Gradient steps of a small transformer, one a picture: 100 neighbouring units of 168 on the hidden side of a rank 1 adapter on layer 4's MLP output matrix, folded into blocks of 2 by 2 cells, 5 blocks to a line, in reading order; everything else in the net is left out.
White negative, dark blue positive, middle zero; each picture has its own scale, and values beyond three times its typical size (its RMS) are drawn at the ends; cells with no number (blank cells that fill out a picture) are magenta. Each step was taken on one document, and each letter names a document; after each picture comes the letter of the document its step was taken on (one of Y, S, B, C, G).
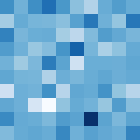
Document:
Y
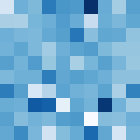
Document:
Y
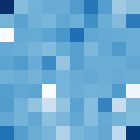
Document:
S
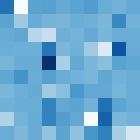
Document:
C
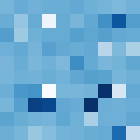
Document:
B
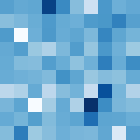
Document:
B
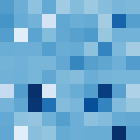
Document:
B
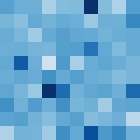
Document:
S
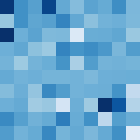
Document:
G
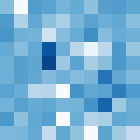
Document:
C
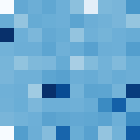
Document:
S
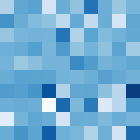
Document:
Y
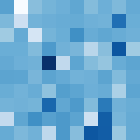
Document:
C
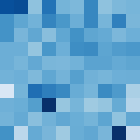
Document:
Y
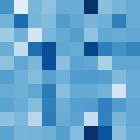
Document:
C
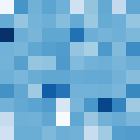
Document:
G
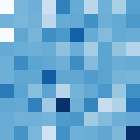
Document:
Y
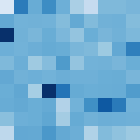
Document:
G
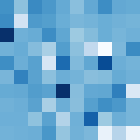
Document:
C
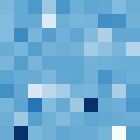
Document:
B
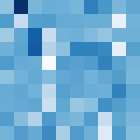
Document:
C
